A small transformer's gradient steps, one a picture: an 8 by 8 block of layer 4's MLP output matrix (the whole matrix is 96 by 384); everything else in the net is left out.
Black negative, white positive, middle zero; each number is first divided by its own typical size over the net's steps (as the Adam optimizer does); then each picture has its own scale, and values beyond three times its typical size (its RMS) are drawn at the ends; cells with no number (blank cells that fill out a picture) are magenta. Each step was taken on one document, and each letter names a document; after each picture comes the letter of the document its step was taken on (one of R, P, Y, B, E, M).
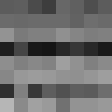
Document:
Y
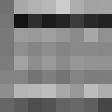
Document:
Y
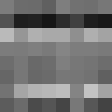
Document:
Y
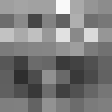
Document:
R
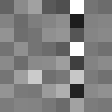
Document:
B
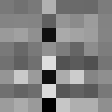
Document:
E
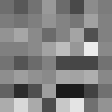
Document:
E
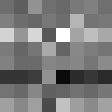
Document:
R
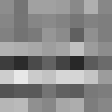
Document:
E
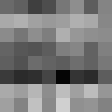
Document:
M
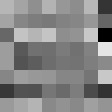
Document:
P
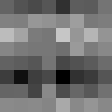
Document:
R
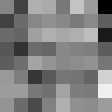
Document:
P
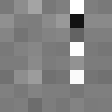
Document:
B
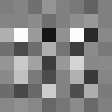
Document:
E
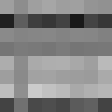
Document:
Y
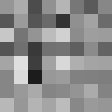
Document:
R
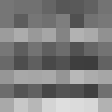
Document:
E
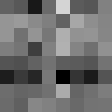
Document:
M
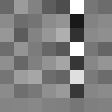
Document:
B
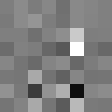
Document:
B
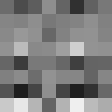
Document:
E
